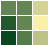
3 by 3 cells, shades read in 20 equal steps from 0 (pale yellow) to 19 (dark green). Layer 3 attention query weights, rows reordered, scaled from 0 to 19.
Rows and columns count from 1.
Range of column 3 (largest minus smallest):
5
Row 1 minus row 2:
-5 0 3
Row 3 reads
19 13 5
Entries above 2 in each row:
3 2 3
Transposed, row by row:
12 17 19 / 12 12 13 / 3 0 5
